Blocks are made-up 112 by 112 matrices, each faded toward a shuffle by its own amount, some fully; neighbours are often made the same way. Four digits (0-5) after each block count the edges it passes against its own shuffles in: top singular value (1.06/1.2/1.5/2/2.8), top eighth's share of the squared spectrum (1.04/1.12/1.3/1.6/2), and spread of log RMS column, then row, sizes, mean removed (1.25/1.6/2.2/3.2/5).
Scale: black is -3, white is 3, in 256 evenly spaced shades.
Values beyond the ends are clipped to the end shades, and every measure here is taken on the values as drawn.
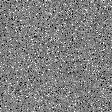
0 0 0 0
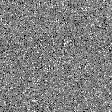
3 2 0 0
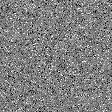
2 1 0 0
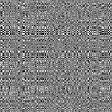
5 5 4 4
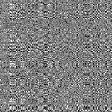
5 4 3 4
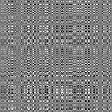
5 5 5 5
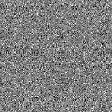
4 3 2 2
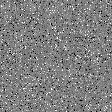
2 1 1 0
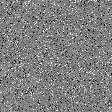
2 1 0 0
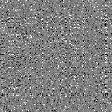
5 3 2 2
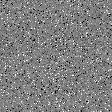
3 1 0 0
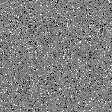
3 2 1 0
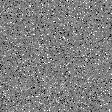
2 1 0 0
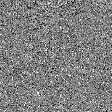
3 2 1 0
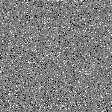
2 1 0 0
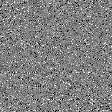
3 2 1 2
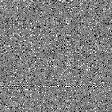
4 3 1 2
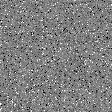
1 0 0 0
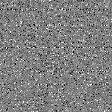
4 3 0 2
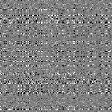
5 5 3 4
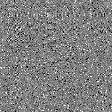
4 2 1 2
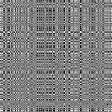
5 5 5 5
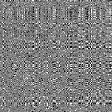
5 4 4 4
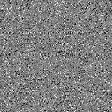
4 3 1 1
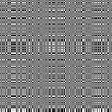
5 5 5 5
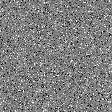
0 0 0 0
